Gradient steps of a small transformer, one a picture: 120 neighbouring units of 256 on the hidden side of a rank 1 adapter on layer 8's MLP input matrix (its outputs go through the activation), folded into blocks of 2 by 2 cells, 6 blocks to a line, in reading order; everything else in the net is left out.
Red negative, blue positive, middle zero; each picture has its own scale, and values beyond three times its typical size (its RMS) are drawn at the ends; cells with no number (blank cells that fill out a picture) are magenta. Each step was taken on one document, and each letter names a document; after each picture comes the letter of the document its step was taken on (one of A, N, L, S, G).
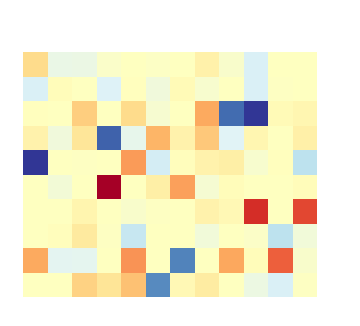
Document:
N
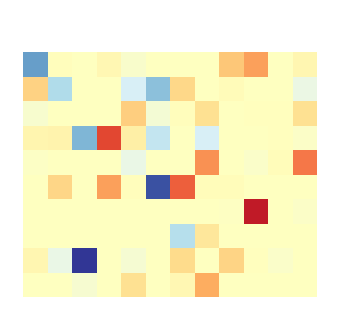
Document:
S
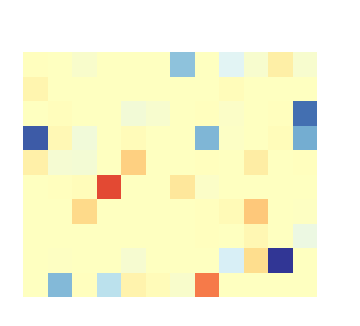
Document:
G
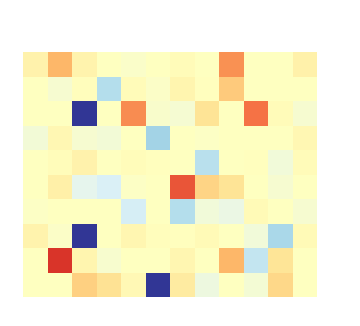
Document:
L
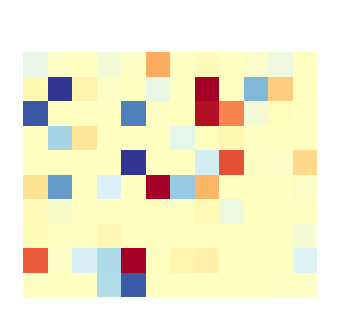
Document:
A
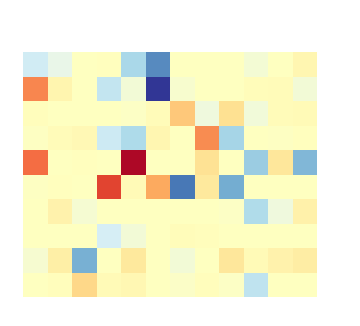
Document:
S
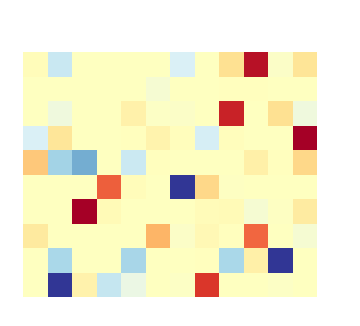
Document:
G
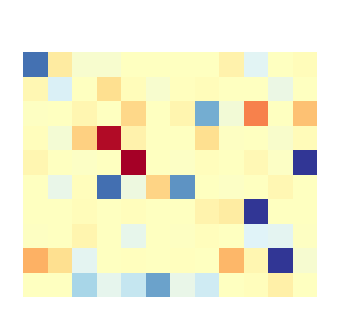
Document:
N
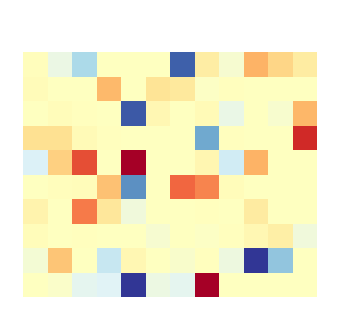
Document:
G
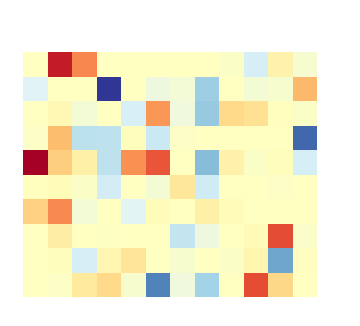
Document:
L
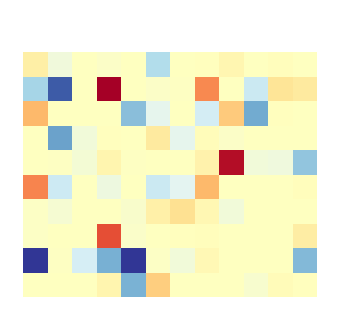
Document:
A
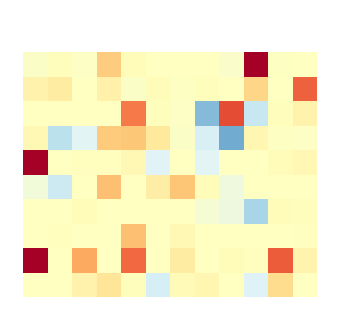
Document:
N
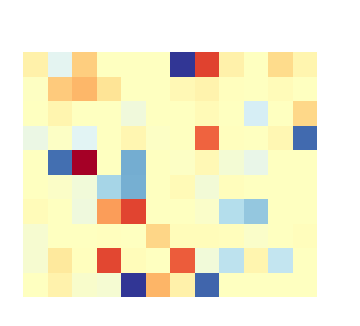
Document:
G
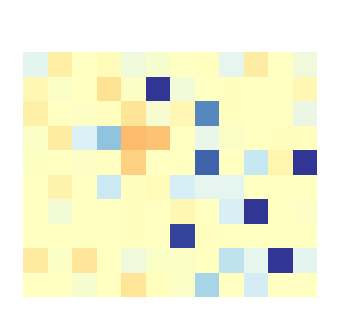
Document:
S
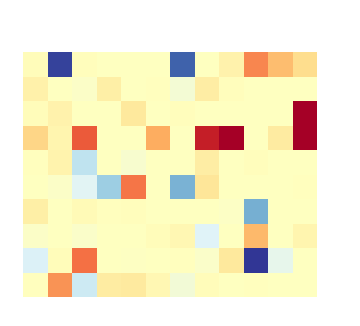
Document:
G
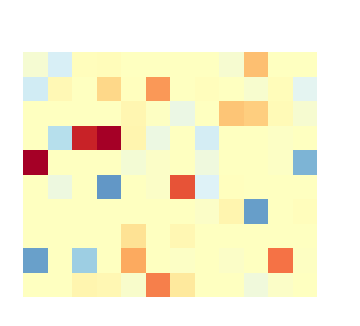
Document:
N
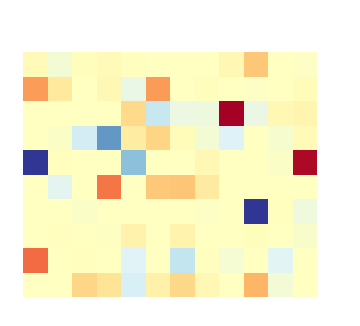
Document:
N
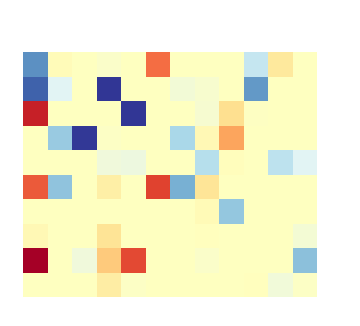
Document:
A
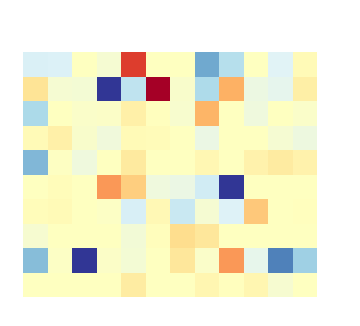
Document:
S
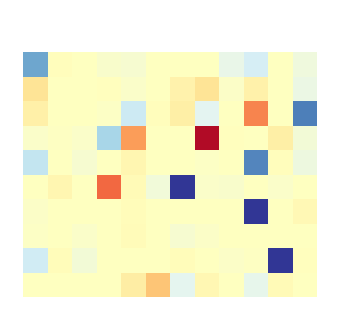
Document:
S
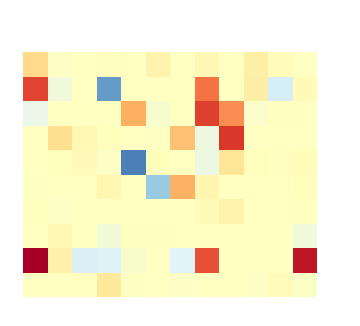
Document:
A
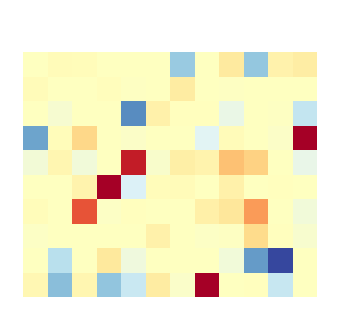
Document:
G
